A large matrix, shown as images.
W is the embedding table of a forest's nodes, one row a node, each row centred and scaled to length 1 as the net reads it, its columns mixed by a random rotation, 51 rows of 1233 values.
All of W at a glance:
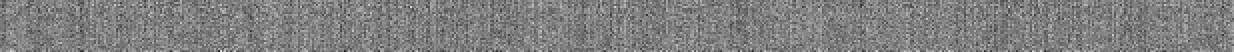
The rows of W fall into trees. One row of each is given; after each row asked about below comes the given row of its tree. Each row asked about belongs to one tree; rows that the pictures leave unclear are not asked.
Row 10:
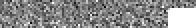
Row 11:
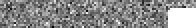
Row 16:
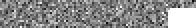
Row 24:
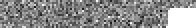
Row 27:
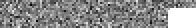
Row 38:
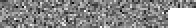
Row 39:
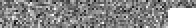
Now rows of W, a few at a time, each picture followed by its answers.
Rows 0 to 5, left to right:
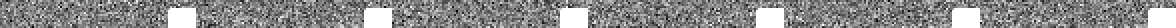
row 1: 39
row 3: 11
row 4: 39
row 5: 39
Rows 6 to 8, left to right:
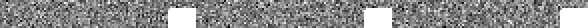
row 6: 27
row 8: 11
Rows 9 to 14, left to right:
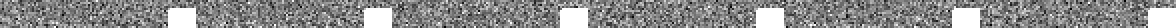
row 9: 10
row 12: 16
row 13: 10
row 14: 27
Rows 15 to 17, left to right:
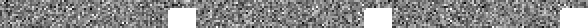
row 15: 27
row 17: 38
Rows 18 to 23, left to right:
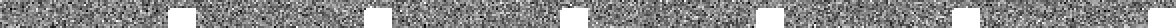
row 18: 11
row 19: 38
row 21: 24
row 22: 10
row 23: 39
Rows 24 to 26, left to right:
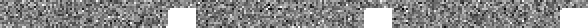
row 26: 11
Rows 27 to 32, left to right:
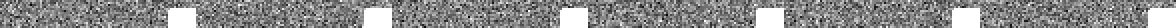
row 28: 24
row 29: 27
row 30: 11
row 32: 11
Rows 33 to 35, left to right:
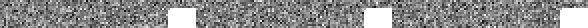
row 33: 39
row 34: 16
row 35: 27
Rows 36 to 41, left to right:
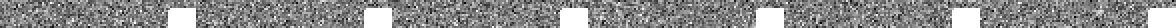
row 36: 11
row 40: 27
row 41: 16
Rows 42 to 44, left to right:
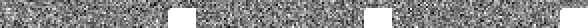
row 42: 39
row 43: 27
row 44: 24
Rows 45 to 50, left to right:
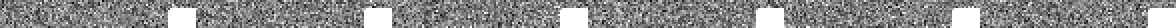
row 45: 38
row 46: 27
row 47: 10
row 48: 39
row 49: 24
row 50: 11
